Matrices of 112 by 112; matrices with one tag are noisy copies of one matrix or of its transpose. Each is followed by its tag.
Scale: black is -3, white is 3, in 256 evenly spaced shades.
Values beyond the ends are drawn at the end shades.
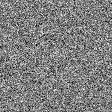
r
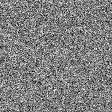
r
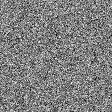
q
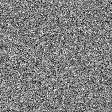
r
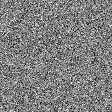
q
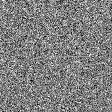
r
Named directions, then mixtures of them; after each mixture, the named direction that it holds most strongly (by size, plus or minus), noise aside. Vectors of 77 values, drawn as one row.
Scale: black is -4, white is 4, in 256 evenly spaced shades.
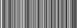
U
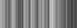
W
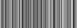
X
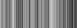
W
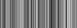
W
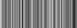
X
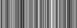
U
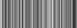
X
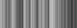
W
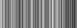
W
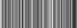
X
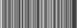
U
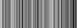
W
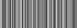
U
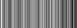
U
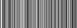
U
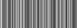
U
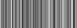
X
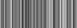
X
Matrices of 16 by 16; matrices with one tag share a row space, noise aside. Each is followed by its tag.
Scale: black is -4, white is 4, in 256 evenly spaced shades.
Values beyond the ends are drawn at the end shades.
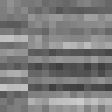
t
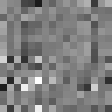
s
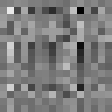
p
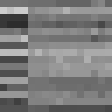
t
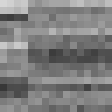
t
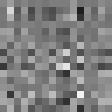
p
